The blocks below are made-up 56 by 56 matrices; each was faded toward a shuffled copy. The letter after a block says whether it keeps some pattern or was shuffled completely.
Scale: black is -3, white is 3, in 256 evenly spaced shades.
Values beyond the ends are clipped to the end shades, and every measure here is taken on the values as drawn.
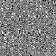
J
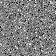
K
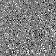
J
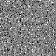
J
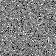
K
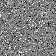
K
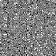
J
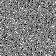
K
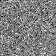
K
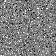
K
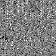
J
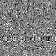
J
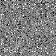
J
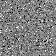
K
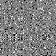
J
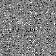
J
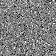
K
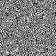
J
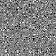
J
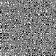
J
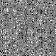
J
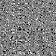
J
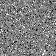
K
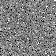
K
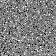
K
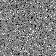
K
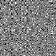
J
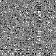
J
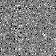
J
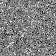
K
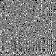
J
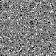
J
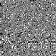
J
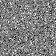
K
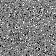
K
